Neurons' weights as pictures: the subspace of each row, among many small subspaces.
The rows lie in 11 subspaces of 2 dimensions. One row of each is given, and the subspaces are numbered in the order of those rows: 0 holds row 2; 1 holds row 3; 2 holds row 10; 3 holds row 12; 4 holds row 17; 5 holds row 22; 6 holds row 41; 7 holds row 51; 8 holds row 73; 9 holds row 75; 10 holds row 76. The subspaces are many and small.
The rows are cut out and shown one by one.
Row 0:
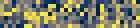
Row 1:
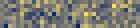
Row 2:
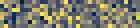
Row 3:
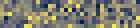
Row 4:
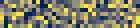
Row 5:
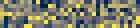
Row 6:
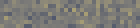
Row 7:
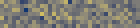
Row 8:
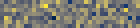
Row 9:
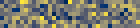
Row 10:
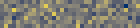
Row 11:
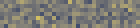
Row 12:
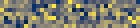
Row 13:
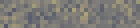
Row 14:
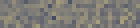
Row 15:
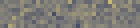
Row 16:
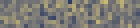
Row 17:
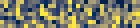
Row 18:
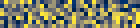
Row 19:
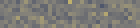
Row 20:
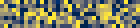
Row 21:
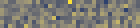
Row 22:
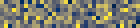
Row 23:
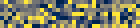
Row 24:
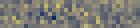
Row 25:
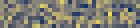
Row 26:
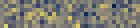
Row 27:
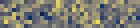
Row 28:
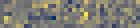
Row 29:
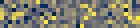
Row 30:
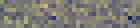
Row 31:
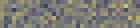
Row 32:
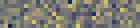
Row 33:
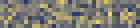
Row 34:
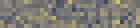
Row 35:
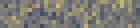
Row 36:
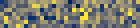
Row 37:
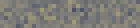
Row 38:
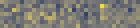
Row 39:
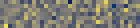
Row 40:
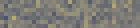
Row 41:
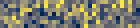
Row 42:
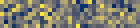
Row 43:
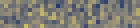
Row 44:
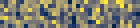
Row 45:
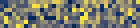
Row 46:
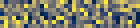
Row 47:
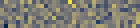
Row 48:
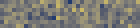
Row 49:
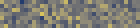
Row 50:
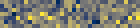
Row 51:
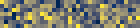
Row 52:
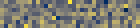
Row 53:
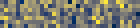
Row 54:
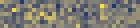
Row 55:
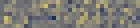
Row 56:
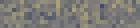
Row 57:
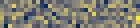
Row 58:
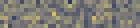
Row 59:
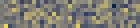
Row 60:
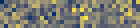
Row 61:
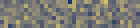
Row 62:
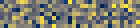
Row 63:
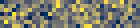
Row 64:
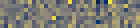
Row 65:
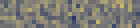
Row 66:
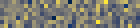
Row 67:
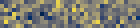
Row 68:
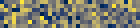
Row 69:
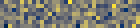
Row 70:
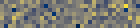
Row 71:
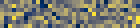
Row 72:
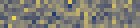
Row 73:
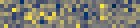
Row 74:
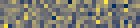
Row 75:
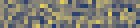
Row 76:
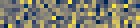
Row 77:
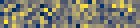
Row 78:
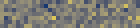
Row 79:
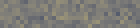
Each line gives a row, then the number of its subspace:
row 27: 7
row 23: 9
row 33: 9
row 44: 4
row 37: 3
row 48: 8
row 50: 0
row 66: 10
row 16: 6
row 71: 1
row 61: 6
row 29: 3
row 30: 3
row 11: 7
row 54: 8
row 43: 6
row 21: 8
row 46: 5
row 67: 7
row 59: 10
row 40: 4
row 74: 10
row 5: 1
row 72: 4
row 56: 8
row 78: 2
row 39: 10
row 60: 3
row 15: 6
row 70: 2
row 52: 8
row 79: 0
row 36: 3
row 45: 3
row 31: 2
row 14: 7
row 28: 2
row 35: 6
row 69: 5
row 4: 1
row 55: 2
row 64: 10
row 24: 5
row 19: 0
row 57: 1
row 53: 4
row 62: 7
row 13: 2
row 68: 0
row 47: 5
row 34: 7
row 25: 9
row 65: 4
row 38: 8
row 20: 5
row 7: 0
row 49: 0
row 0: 1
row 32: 6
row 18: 5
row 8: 2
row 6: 1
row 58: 4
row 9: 0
